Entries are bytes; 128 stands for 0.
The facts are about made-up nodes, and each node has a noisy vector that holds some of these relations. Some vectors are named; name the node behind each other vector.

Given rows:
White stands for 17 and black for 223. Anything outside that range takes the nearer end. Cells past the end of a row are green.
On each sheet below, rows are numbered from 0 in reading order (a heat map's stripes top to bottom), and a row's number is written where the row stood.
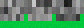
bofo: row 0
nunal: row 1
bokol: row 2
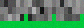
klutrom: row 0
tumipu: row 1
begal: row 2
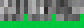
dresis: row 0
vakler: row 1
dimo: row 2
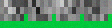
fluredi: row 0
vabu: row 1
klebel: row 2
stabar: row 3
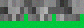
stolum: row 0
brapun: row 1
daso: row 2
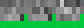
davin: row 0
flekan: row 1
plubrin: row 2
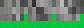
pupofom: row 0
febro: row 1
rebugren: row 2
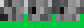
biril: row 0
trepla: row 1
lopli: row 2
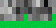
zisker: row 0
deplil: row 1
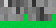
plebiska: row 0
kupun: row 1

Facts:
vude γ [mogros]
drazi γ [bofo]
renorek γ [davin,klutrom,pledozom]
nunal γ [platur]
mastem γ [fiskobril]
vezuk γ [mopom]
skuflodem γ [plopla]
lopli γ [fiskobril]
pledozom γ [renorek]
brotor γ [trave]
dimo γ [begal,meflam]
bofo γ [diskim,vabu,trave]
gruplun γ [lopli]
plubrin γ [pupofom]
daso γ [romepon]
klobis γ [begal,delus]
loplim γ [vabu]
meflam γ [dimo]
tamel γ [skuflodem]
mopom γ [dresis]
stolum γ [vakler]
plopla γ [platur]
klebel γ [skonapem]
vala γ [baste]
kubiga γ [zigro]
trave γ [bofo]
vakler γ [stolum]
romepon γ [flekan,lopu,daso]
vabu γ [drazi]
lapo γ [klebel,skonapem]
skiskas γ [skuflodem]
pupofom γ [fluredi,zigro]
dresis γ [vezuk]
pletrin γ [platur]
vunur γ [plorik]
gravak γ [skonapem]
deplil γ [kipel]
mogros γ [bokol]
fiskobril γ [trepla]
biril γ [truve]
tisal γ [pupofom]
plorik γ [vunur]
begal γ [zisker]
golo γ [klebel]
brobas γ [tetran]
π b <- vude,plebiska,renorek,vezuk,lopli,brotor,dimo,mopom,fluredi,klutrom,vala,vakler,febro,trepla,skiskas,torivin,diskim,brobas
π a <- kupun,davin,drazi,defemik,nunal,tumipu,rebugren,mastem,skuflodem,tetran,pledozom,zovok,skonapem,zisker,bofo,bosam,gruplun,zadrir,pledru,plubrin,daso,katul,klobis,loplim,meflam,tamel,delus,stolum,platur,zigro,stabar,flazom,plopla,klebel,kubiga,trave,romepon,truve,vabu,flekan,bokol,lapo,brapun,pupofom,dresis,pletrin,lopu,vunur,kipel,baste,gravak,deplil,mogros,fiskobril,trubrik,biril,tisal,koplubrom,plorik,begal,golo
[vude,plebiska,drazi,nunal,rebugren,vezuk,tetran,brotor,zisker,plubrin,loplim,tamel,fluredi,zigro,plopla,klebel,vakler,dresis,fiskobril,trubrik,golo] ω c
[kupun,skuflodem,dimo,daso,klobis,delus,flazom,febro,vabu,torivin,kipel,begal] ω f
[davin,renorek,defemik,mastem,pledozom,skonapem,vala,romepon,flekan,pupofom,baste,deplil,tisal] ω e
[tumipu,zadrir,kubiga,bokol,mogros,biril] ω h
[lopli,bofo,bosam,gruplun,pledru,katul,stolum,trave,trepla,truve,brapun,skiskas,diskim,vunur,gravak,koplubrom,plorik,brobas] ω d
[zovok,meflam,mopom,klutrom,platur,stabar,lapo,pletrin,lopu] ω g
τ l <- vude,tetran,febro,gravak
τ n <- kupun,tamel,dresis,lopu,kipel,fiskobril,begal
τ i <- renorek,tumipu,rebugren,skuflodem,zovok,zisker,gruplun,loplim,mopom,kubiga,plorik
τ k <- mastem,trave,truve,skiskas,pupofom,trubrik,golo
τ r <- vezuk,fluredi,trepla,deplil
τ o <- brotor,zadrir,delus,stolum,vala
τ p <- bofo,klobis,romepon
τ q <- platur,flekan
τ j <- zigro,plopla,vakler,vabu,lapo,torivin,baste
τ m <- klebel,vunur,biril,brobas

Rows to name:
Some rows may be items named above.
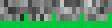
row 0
lopu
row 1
mastem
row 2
plubrin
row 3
klebel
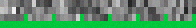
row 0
zigro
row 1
nunal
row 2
loplim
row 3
delus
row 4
tamel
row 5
febro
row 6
fiskobril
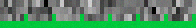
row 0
platur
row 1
deplil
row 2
drazi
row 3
vude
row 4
skonapem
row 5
skuflodem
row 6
lapo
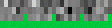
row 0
trubrik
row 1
brotor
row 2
zovok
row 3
lopli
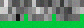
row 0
tetran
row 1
plubrin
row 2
klobis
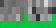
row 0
defemik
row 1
vunur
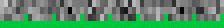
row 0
klebel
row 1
renorek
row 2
skuflodem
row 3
lapo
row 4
kipel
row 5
tisal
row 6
zovok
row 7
skiskas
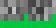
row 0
baste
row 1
pletrin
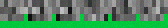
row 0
klobis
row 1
kubiga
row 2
kubiga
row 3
klutrom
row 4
zadrir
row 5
trave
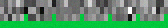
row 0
plorik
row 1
mopom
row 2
vala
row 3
brotor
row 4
brobas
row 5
plopla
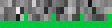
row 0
brobas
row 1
golo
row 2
truve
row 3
torivin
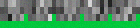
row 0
gravak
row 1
gruplun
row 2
stolum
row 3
vezuk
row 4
diskim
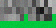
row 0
romepon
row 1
kipel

